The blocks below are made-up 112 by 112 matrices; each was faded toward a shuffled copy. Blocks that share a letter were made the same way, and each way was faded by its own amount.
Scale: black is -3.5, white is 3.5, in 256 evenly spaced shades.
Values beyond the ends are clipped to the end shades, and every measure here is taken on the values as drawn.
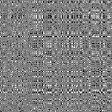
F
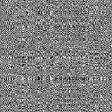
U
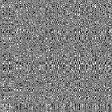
U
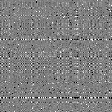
F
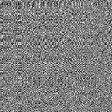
U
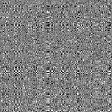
U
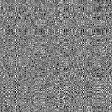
U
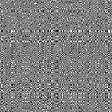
F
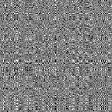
U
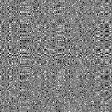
U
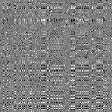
F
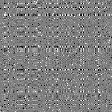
F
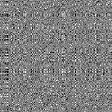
U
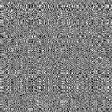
U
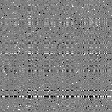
F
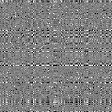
F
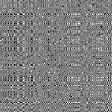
F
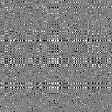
F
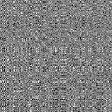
U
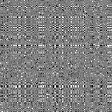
F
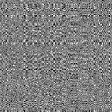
U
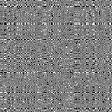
F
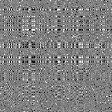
F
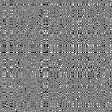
F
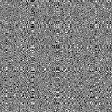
U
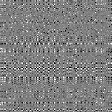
F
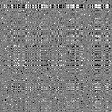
F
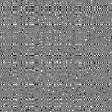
F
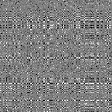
F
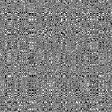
U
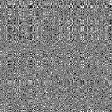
U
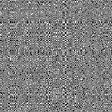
U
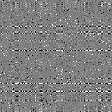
F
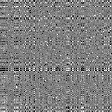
F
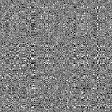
U
